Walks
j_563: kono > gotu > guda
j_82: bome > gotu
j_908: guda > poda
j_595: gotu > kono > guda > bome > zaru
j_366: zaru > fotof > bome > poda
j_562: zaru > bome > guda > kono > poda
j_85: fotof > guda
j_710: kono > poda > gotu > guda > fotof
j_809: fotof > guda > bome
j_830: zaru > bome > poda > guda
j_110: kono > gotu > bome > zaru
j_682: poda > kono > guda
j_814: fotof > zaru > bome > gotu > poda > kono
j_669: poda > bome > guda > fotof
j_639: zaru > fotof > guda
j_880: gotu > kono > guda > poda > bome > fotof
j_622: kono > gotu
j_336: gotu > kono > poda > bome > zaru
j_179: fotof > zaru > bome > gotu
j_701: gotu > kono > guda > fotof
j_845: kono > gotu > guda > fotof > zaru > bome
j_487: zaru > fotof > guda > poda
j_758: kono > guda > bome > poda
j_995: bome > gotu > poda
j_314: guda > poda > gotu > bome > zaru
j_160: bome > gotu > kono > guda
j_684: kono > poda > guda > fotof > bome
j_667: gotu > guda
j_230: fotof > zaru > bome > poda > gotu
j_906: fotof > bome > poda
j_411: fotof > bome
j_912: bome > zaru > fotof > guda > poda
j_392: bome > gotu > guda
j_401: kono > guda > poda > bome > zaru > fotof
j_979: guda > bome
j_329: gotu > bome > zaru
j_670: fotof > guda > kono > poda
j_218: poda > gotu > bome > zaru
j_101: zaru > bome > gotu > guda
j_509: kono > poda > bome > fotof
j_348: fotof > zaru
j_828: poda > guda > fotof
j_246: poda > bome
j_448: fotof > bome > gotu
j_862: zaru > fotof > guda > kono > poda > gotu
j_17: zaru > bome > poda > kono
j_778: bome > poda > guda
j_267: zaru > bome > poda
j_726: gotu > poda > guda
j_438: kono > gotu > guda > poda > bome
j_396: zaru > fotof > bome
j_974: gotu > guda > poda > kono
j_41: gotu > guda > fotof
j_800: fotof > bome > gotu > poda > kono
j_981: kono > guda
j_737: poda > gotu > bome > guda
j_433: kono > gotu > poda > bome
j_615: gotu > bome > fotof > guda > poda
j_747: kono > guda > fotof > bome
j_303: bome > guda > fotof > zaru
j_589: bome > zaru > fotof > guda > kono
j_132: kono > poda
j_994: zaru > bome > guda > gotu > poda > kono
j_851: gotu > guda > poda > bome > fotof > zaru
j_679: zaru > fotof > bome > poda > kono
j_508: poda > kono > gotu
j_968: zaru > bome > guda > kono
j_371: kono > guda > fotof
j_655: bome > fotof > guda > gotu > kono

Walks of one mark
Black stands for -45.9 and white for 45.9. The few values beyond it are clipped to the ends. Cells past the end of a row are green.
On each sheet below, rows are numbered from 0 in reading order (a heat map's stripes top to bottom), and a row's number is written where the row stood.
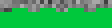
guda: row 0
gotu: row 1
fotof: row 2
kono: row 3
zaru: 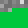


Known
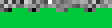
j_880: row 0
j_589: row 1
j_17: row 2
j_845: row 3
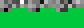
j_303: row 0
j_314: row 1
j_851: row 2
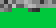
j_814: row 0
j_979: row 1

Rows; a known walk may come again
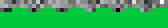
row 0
j_979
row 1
j_845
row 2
j_968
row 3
j_218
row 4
j_589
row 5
j_366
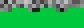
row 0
j_814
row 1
j_669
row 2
j_371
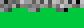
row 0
j_906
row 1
j_336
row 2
j_438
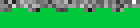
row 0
j_448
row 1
j_908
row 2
j_595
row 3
j_85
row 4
j_396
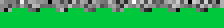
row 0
j_639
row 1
j_682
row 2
j_995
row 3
j_509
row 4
j_179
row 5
j_684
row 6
j_974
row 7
j_880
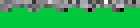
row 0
j_17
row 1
j_679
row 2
j_994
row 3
j_303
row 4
j_758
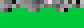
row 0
j_314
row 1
j_267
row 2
j_433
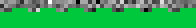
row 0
j_670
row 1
j_348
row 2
j_132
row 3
j_615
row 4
j_655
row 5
j_809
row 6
j_828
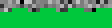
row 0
j_508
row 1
j_401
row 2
j_851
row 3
j_737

